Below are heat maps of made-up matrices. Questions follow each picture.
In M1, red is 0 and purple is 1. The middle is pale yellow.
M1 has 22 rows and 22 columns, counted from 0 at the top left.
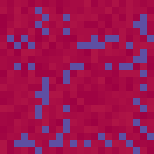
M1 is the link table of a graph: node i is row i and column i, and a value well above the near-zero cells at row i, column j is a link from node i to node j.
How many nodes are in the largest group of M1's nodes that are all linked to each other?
2
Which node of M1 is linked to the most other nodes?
node 20
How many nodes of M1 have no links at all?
1
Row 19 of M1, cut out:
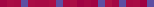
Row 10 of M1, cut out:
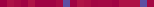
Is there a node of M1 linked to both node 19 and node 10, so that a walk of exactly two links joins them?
no
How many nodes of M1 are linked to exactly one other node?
3
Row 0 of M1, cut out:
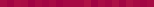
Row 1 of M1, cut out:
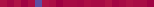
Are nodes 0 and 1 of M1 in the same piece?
no
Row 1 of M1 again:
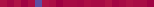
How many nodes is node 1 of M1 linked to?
1
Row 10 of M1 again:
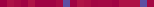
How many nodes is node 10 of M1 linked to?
2
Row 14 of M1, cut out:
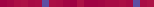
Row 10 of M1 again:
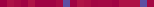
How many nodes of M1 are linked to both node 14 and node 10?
0
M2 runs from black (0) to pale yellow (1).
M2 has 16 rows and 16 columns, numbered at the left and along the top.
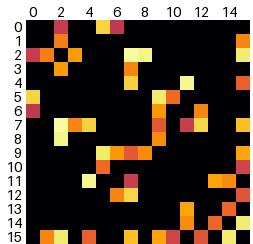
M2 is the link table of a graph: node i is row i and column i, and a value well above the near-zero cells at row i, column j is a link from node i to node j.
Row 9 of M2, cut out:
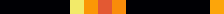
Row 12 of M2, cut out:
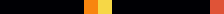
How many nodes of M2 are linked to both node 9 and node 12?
3
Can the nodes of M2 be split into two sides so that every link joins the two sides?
no
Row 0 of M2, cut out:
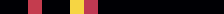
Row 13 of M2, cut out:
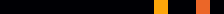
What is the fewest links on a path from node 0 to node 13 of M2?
4
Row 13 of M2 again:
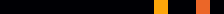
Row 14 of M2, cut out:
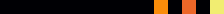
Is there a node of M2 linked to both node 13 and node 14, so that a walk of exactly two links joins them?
yes
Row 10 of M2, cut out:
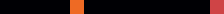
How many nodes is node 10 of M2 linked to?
2
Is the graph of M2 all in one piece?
yes
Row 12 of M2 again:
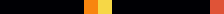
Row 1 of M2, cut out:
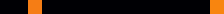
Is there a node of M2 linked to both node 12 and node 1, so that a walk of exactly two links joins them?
yes
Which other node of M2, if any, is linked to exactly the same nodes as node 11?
none
